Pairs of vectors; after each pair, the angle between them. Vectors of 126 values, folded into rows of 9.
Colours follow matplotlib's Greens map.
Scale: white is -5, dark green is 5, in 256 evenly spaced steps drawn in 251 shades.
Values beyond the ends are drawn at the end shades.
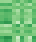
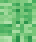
nearly opposite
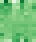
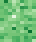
partly aligned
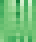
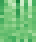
nearly parallel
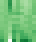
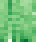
nearly parallel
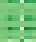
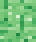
partly opposed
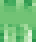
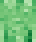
nearly opposite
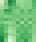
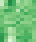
nearly parallel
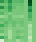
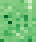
partly opposed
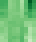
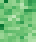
partly aligned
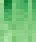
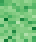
orthogonal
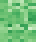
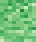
partly opposed
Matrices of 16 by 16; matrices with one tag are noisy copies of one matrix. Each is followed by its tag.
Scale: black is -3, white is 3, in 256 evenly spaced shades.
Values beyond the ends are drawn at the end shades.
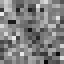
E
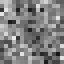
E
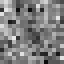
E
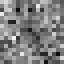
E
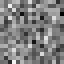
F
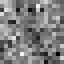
E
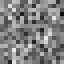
F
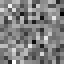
F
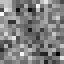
E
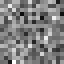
F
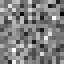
F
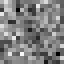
E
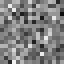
F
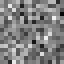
F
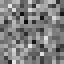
F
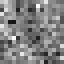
E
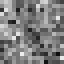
E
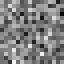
F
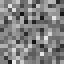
F
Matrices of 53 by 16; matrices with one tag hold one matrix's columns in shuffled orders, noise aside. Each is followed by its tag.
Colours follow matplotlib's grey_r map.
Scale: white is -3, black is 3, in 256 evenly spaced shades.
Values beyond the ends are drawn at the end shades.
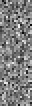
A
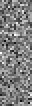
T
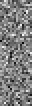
T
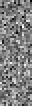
A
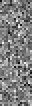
A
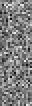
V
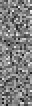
T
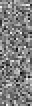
V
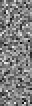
T
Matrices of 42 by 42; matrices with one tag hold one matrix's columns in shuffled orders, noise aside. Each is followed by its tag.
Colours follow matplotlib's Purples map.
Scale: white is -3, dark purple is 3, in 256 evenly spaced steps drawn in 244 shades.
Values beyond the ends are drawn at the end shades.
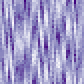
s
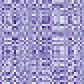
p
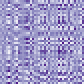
p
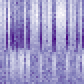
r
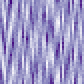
s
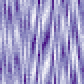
s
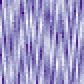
s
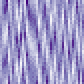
s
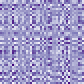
p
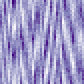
s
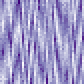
s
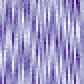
s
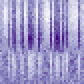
r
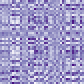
p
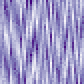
s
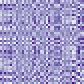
p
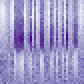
r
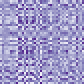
p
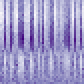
r
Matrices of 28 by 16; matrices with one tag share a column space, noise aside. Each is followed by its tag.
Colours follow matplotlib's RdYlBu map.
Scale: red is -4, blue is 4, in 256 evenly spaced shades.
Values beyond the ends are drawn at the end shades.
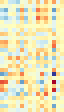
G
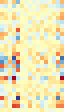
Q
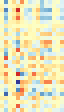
G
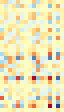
Q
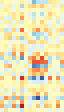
Q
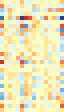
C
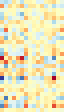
Q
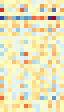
C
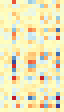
Q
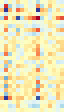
C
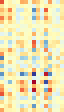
G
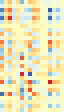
G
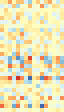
Q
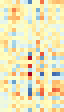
G
